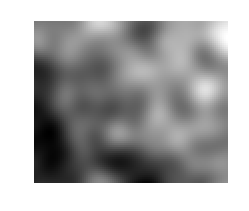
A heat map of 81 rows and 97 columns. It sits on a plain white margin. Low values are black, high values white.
Grain: smooth. Ninth with the highest average: top right. Lone odd cells: none. Odd rows or columns: none. Ninth with the lowest average: bottom left. Mirror symmetry: none. Slope: up to the top right.
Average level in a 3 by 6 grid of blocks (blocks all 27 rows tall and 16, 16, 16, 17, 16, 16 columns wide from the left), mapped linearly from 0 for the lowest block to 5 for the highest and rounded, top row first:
3 4 4 4 5 5 / 1 3 3 4 4 5 / 0 2 2 2 3 4
